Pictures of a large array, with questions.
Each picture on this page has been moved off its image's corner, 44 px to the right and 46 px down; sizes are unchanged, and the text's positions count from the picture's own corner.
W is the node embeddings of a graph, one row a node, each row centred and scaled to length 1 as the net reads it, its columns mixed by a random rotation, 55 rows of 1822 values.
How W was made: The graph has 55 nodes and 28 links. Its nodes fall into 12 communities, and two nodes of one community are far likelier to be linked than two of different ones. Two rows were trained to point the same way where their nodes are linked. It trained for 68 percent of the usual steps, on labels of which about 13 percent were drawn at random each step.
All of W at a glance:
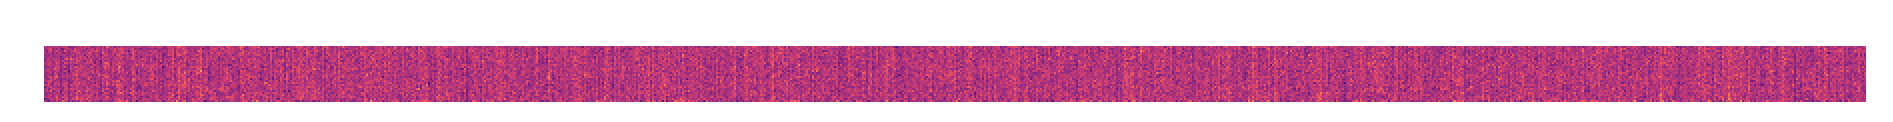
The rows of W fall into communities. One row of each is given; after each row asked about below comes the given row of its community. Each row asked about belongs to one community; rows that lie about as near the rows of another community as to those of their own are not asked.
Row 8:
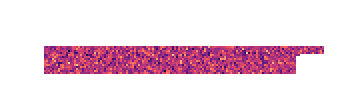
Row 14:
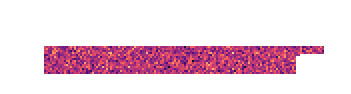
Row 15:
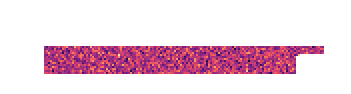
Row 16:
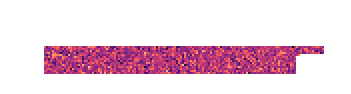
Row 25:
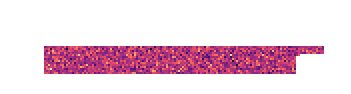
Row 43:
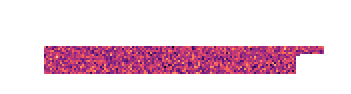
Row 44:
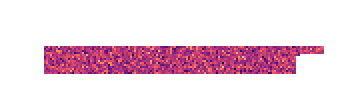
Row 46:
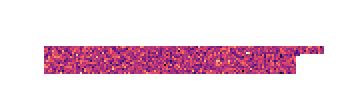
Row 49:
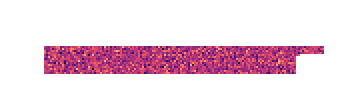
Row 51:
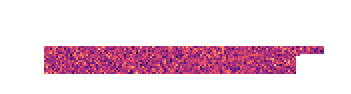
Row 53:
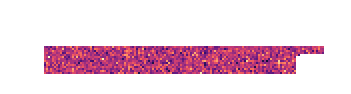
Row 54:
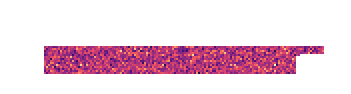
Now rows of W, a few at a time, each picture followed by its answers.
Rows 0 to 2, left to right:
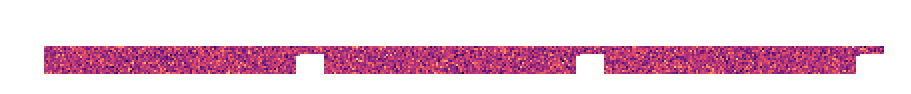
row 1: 51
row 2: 54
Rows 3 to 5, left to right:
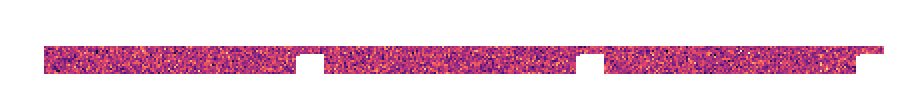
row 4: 49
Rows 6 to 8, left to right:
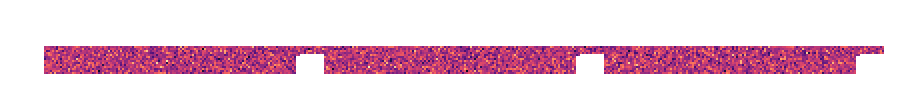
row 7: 54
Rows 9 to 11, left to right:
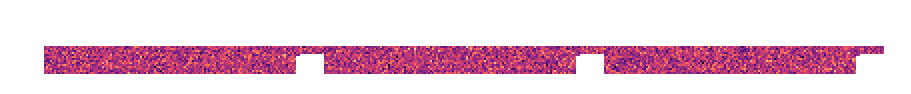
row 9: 14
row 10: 44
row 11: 54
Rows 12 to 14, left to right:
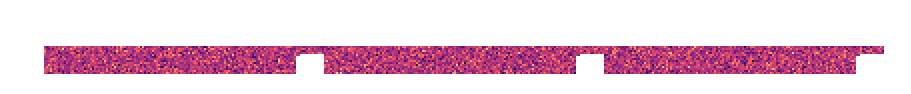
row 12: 49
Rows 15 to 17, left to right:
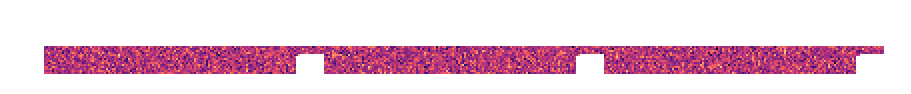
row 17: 43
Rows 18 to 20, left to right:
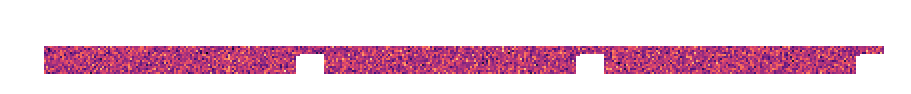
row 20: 25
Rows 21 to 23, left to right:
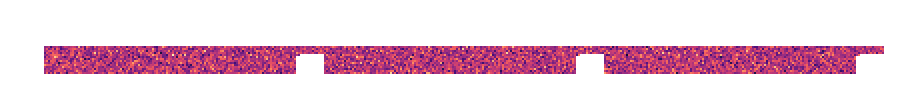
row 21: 8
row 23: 15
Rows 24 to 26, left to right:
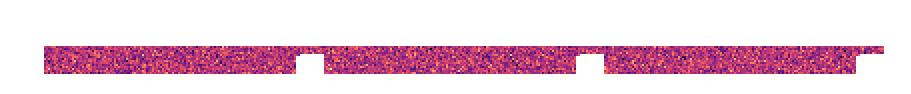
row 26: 16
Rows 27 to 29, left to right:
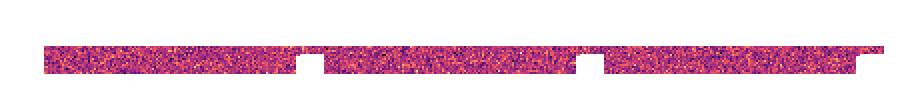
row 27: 46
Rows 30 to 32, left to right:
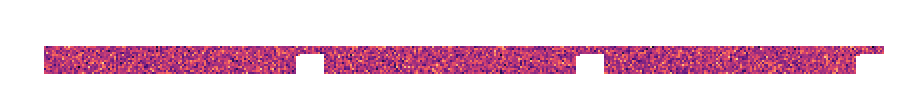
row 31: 51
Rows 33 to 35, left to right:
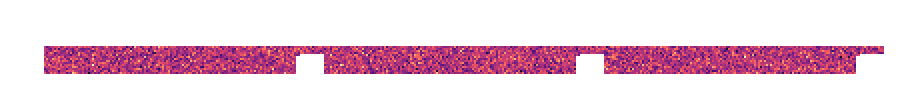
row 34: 44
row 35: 16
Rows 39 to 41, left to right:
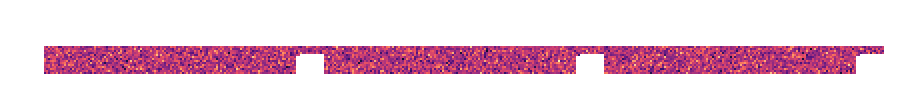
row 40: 53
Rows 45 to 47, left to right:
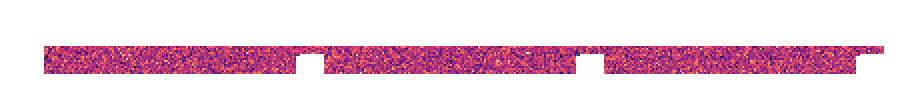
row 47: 15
